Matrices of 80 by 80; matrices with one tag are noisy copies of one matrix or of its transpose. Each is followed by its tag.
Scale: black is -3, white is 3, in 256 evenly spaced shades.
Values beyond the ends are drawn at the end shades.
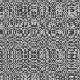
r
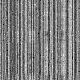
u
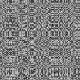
r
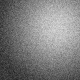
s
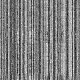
u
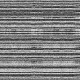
u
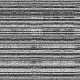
u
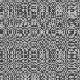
r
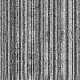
u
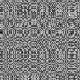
r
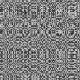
r
